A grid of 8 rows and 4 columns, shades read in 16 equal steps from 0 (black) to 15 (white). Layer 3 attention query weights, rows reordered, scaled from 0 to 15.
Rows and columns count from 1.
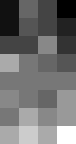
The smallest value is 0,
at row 1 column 4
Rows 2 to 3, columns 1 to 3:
1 5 4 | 4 4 8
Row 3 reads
4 4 8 3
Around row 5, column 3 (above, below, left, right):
6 6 7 7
